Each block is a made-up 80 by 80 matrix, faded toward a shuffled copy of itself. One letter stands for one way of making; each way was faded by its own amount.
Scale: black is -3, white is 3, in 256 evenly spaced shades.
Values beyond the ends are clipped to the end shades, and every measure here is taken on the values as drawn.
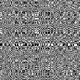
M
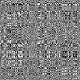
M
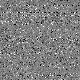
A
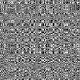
M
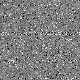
A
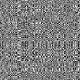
M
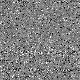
A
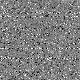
A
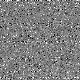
A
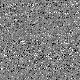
A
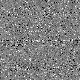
A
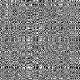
M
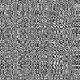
M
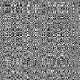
M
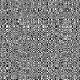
M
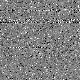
A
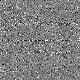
A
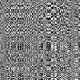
M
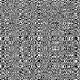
M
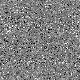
A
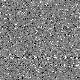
A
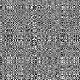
M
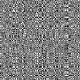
M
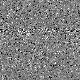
A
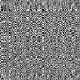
M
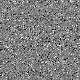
A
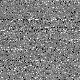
A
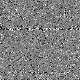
A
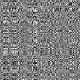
M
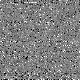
A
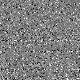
A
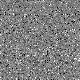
A
